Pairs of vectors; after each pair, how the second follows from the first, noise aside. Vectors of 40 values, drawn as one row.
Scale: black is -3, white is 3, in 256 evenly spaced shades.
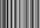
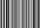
shuffled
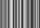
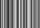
reversed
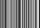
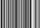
shuffled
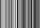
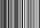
reversed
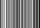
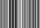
wrapped around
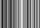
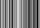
reversed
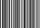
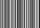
wrapped around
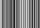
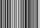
reversed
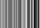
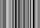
shuffled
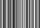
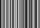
reversed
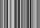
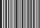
shuffled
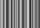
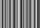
wrapped around
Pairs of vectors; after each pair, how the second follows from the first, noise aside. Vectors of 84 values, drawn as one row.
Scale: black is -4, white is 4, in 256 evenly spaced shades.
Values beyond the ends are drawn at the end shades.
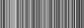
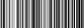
scaled up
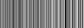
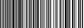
scaled up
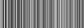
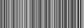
reversed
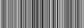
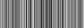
reversed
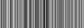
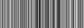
reversed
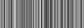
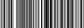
scaled up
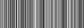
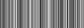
reversed
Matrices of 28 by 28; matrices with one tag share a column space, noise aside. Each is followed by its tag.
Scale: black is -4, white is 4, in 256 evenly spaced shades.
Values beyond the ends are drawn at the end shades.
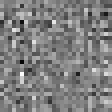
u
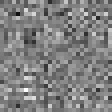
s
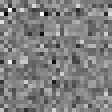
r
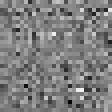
s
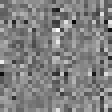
u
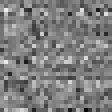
r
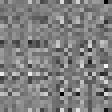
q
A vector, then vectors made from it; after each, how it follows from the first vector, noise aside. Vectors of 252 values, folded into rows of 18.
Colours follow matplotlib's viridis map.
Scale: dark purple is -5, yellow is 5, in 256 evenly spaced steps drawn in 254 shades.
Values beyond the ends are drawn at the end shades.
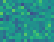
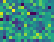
scaled up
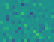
partly zeroed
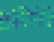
partly zeroed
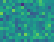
copied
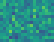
wrapped around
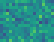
wrapped around
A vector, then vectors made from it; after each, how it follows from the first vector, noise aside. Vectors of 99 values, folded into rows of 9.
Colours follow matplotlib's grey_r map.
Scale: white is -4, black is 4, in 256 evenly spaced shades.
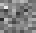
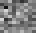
negated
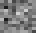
negated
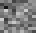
negated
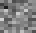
negated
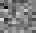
negated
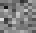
negated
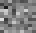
negated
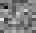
negated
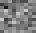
negated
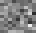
reversed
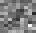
reversed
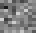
negated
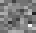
reversed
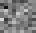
negated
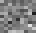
reversed
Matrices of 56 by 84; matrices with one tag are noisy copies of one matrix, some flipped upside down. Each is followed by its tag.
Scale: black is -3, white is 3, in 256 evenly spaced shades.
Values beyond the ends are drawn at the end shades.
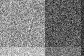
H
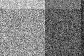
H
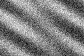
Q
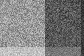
H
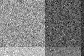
H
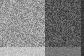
H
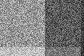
H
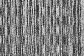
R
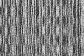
R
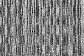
R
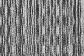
R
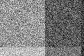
H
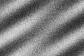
Q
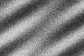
Q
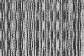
R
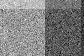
H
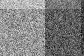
H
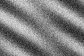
Q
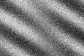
Q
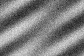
Q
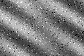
Q
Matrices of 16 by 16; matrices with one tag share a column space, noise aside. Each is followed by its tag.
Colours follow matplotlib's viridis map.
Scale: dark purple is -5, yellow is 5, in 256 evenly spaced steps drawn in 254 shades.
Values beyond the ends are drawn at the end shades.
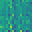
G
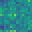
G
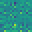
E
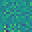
E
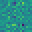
E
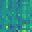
G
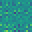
E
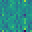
G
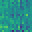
G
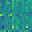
G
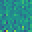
G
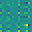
E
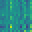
G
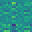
E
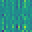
G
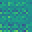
E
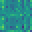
G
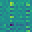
E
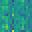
G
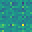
E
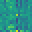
G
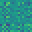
E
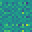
E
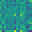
G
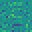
E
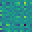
E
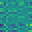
E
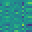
E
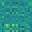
E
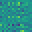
E
